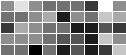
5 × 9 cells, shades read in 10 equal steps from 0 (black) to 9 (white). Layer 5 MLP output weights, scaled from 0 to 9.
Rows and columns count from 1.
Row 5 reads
4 4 0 4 1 3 1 2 7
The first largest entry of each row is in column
8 8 2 8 9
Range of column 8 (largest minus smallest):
7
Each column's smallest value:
2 4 0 4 1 1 1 2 2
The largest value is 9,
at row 1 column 8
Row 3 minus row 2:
-2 2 0 -2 3 -4 -3 -4 -4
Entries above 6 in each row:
2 1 0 1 1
